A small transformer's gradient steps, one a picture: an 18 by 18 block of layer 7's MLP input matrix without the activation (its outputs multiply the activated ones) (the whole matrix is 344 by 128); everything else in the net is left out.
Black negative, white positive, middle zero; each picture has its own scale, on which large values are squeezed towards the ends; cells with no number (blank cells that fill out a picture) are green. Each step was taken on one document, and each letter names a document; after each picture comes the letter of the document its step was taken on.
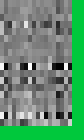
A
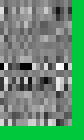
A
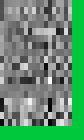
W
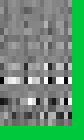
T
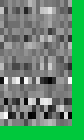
T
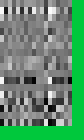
W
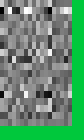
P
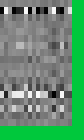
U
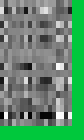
A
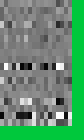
A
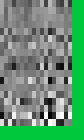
T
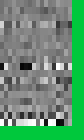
A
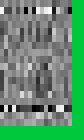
P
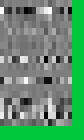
W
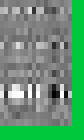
U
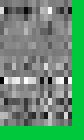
T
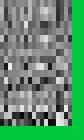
A
